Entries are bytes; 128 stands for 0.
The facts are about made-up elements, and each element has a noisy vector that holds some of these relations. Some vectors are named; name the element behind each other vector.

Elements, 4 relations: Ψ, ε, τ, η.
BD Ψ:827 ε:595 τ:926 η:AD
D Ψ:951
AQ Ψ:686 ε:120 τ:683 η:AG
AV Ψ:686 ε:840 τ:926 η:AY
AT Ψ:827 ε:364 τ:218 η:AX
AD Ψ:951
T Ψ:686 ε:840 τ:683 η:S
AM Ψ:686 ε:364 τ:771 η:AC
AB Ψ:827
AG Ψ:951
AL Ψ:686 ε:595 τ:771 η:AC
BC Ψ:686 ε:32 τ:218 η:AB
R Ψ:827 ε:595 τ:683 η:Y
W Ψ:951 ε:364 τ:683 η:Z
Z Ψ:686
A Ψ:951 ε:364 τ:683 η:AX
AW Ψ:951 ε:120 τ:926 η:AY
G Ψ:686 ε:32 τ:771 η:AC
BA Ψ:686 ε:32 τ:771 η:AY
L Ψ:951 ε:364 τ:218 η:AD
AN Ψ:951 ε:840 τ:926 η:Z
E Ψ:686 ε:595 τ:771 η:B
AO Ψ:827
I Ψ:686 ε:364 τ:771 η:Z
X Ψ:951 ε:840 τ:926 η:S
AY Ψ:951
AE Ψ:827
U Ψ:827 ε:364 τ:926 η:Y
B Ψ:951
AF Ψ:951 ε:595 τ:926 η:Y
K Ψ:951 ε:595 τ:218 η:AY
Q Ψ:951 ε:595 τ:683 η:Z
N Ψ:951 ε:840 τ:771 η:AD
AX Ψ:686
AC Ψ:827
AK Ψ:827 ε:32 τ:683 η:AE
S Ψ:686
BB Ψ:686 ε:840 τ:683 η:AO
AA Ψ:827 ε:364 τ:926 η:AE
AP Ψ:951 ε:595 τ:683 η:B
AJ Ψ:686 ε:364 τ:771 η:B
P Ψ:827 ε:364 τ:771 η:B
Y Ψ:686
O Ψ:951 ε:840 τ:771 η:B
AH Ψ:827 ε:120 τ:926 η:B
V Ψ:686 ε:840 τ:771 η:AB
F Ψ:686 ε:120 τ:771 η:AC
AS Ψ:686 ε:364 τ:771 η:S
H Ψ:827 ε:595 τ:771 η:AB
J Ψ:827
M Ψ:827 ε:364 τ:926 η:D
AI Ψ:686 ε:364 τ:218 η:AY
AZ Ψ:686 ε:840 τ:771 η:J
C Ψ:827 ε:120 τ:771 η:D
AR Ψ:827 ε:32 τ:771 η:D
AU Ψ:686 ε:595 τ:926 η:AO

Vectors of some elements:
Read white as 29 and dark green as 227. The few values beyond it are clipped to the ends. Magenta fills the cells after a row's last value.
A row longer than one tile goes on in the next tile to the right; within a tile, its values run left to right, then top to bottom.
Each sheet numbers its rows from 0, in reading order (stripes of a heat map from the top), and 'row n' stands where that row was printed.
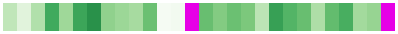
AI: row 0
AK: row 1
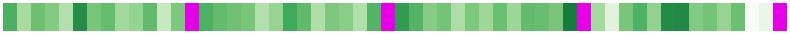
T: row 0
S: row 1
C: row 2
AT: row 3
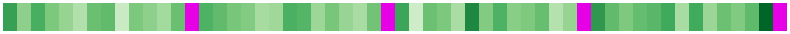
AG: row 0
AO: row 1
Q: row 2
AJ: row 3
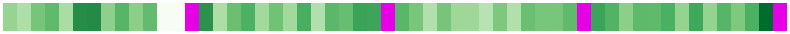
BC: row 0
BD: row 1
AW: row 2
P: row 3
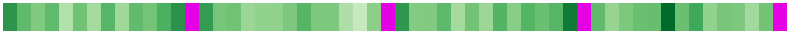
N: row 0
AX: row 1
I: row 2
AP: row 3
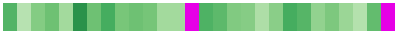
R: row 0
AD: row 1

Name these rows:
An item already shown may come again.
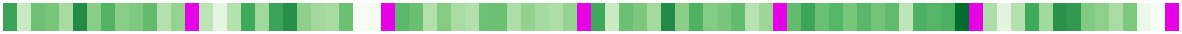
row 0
Q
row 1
AI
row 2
AY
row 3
Q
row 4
AH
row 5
K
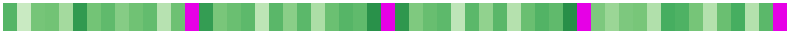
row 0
W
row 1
AN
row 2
AN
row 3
AQ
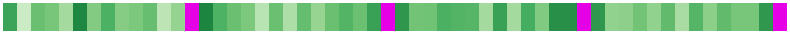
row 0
Q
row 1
G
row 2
E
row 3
AA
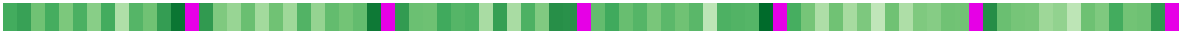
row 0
O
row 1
AS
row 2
E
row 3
AH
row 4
AV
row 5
F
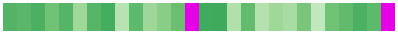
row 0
B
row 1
BA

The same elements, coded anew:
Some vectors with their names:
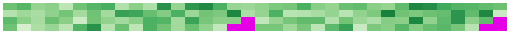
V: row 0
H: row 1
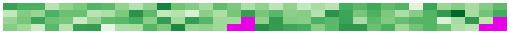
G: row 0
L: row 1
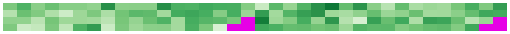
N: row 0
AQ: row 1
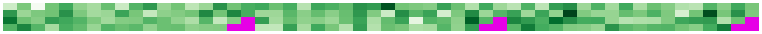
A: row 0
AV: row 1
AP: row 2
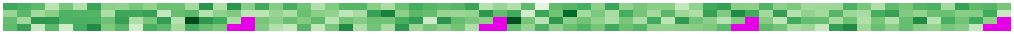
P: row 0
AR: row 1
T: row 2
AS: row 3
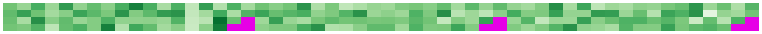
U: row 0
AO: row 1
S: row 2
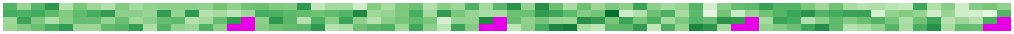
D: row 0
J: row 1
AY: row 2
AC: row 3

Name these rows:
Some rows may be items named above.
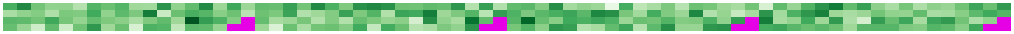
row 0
O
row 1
X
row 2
B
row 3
AQ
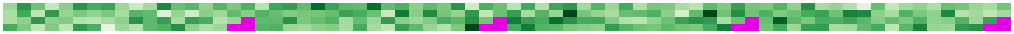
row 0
F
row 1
AH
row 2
AP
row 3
B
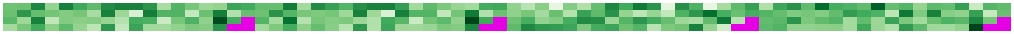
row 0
AW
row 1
AW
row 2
AI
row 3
AH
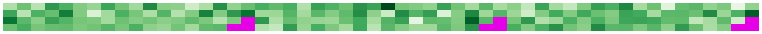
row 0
AK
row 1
AV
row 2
BC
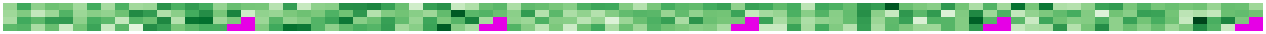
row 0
E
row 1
K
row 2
C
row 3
AV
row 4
BA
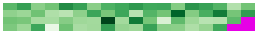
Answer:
AN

